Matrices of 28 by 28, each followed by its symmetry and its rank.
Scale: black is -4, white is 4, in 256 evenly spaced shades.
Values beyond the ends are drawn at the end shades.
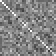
symmetric, full rank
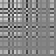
symmetric, rank one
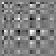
symmetric, rank two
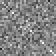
symmetric, full rank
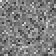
symmetric, full rank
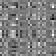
neither, rank three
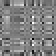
neither, rank two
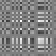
symmetric, rank one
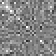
symmetric, rank five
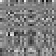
neither, rank three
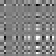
symmetric, rank one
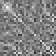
symmetric, rank five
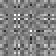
symmetric, rank two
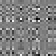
neither, rank two
